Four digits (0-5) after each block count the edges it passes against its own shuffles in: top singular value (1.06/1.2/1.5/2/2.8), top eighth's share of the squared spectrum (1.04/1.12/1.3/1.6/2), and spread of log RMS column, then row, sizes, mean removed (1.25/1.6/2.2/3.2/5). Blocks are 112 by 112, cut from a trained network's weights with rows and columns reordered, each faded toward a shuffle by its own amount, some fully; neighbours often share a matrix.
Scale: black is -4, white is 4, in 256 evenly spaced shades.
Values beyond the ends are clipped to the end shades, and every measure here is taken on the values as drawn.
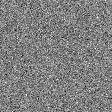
0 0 0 0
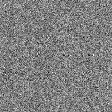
3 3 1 1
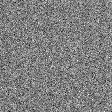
2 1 0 0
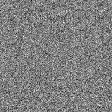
3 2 0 1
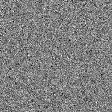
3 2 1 0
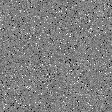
1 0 0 0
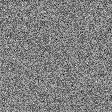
0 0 0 0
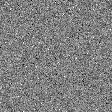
1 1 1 0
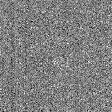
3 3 1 2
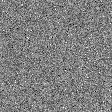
0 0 0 0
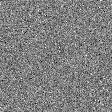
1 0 0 0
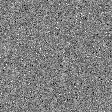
0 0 0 0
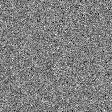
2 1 0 0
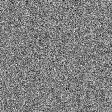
2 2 0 0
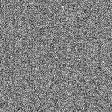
3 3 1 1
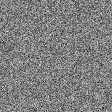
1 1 0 0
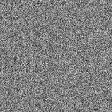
3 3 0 0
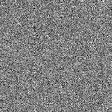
3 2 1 1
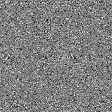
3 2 0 1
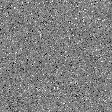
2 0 0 0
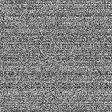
4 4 1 2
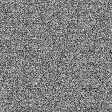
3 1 0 0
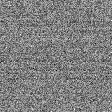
3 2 0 0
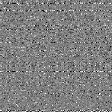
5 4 1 3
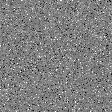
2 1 0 0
